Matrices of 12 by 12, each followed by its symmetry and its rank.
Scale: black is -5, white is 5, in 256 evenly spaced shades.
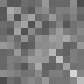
symmetric, full rank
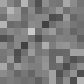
symmetric, full rank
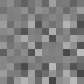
antisymmetric, rank two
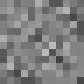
symmetric, full rank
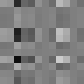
neither, rank one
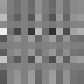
neither, rank one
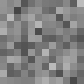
neither, full rank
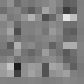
antisymmetric, rank two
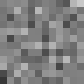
antisymmetric, full rank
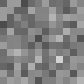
symmetric, full rank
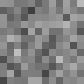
neither, full rank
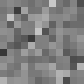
antisymmetric, full rank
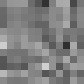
antisymmetric, rank two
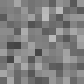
antisymmetric, full rank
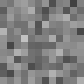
neither, full rank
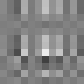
neither, rank one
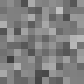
antisymmetric, full rank
